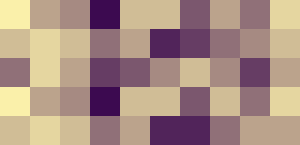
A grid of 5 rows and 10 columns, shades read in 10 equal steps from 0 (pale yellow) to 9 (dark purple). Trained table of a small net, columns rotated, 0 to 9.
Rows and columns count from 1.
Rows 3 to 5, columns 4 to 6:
7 6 4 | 9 2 2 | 5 3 8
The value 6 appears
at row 1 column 7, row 3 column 5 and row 4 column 7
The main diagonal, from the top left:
0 1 3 9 3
